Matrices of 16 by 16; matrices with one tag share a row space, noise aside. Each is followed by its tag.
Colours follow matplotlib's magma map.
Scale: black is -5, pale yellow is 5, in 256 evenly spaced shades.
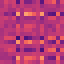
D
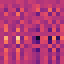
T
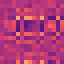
D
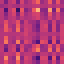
T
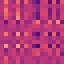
T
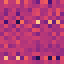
T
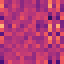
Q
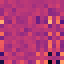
Q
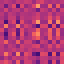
T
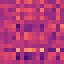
D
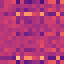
D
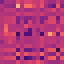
D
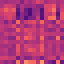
D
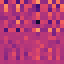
T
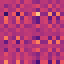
T
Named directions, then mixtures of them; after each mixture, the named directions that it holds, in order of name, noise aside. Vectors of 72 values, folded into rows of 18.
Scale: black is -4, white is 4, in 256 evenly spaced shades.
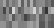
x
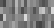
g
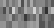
x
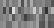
x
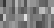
g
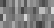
g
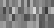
x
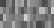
g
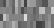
g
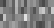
g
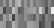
g, x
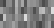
g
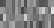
g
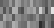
g, x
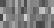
g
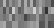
x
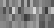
x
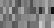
g, x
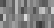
g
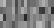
g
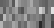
g, x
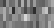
g, x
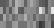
g, x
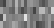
g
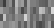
g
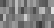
g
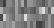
g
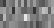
g, x
